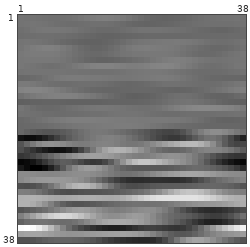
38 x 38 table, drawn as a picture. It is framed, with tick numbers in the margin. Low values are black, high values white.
Grain: streaks across. Seam: horizontal, 50% of the way down, the top part calmer. Ninth with the lowest average: middle left. Histogram: heavy tails on both sides. Slope: none.
